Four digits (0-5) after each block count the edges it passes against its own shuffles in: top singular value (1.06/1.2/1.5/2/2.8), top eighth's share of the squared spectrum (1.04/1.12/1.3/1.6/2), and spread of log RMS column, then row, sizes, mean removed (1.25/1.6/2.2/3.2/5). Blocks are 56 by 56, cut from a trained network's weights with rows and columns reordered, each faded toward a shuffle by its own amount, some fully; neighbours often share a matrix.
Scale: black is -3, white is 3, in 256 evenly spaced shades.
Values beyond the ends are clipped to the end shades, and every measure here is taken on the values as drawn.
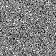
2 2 0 0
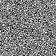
0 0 0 0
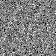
1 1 0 0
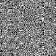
3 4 2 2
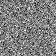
0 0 0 0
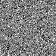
0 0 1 0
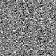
3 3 2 0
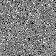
1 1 0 0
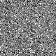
2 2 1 1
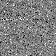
1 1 0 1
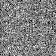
1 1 0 0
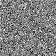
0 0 0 0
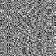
4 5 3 1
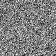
0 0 0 0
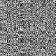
4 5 3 1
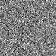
1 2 0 1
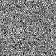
2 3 0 0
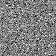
0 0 0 0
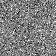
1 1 0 0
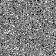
1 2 0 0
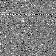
2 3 0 1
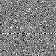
3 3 0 2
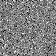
0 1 0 0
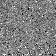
1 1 0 0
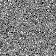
1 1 0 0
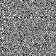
2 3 1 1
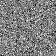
0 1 0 0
